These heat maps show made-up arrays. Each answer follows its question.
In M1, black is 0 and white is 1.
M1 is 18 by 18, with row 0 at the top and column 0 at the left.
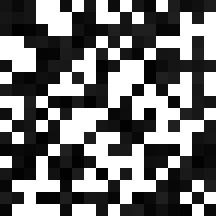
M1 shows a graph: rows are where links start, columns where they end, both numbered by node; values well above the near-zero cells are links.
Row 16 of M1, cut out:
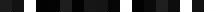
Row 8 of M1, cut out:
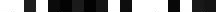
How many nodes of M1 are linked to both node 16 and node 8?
1
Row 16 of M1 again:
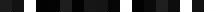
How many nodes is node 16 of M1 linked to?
4
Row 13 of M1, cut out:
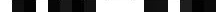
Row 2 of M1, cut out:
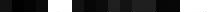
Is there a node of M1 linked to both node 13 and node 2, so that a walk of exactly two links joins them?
no
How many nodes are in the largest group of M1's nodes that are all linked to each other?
4
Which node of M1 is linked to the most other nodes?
node 15
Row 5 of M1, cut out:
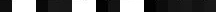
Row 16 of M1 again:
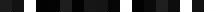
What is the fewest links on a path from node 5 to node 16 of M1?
2
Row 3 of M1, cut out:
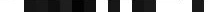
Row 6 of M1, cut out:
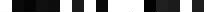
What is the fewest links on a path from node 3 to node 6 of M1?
2
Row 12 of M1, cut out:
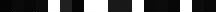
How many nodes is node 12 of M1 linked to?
5
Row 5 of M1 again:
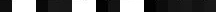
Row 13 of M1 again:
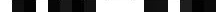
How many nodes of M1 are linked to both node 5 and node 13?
2
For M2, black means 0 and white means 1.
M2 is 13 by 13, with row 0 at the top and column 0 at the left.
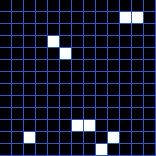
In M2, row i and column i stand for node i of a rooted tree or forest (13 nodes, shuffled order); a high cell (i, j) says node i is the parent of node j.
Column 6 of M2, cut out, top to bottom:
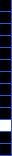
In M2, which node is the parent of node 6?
10
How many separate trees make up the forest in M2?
4
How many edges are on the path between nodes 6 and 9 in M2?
4
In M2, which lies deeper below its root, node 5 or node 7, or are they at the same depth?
the same depth
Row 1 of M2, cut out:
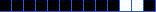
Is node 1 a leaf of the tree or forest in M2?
no
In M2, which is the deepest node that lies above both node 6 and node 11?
1
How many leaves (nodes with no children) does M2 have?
7
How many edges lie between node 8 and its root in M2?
1
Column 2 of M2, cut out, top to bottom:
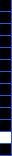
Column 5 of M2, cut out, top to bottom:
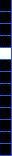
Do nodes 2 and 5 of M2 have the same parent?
no
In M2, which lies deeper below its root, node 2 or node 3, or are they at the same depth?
node 2
